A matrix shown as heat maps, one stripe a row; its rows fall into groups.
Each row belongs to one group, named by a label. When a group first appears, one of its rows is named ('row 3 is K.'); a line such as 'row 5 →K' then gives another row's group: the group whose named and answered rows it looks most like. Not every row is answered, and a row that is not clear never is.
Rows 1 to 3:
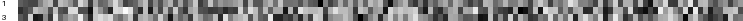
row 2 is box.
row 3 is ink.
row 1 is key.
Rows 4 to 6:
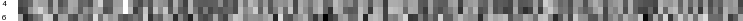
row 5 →box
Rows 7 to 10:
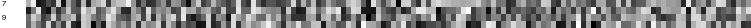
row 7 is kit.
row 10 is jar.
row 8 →ink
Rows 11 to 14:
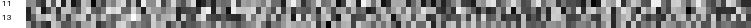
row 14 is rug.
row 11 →jar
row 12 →ink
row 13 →box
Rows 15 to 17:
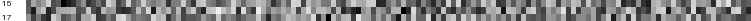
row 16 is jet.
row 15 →jar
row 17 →rug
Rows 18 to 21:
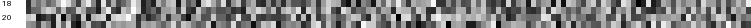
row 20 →kit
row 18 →ink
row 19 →box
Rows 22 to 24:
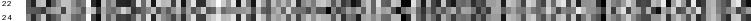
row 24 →jet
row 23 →key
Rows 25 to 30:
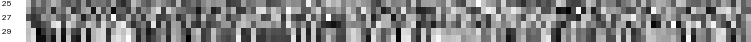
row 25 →rug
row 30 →kit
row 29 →kit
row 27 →key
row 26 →jar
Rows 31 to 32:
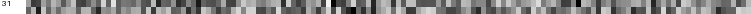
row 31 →key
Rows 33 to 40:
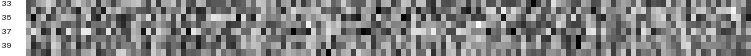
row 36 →rug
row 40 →rug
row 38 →rug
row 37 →ink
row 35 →jet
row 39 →key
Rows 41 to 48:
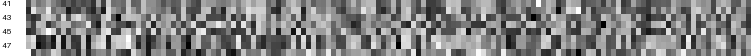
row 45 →box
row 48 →rug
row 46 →kit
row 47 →kit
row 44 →jet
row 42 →jar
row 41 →jar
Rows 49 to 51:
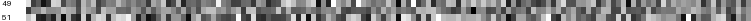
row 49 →rug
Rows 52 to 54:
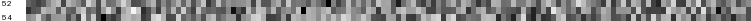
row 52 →key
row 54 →rug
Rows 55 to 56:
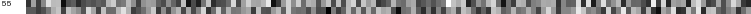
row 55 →jar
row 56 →key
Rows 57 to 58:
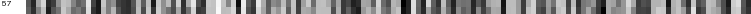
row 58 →jet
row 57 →jet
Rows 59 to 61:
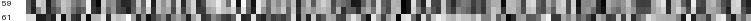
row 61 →kit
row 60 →jet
